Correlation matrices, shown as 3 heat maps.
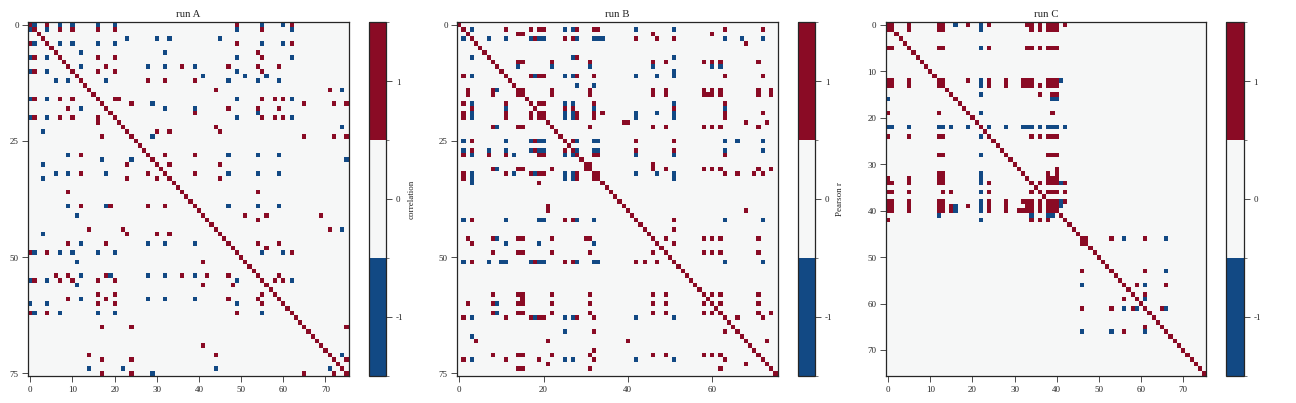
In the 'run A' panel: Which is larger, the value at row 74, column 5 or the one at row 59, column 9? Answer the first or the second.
the second
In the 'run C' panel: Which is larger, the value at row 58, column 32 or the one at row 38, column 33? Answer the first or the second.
the second
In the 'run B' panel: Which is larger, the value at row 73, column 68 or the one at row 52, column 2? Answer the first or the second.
the first
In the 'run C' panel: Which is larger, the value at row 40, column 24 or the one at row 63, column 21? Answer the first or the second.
the first
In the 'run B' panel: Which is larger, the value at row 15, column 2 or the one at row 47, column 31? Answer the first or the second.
the first
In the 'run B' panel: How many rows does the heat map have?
76
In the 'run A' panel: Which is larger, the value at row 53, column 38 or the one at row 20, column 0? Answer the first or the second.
the first
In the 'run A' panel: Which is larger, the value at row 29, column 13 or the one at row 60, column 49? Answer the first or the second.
the first
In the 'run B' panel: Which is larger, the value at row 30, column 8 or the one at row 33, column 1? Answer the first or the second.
the second
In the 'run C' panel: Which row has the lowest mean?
22
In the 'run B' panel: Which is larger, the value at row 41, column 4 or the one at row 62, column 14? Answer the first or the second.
the second
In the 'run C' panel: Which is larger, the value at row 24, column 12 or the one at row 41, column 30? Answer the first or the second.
the first
